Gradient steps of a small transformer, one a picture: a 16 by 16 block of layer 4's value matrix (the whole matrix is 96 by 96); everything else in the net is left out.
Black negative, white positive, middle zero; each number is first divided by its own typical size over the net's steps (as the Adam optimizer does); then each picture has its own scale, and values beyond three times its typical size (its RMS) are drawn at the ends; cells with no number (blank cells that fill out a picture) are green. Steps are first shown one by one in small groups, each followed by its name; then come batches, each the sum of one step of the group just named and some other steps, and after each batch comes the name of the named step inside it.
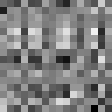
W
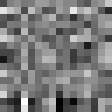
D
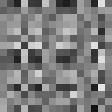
W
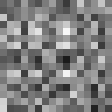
W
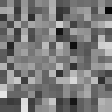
D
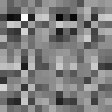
D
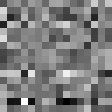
D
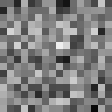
W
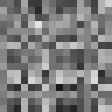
D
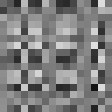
W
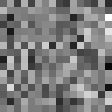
D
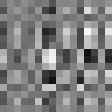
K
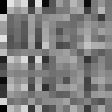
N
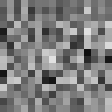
K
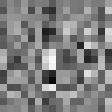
K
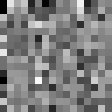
N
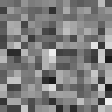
K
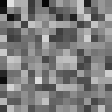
N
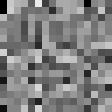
N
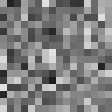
K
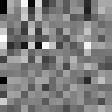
N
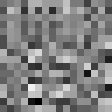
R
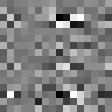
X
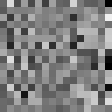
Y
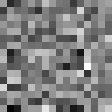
R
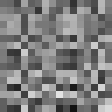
R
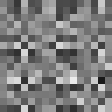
X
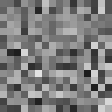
R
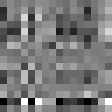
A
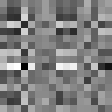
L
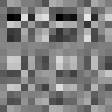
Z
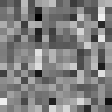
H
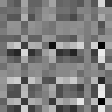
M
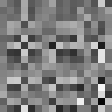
M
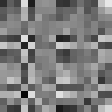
A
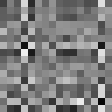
M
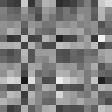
H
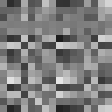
A
